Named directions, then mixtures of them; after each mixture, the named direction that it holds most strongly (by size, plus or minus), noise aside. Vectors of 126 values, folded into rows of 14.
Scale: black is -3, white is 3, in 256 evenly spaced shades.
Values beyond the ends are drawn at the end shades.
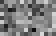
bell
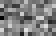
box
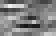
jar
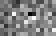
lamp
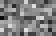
box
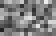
box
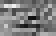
jar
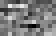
jar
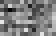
bell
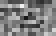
jar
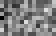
box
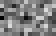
box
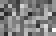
lamp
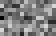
box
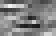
jar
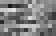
jar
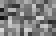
box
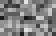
box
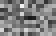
box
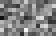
box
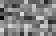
box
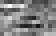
jar
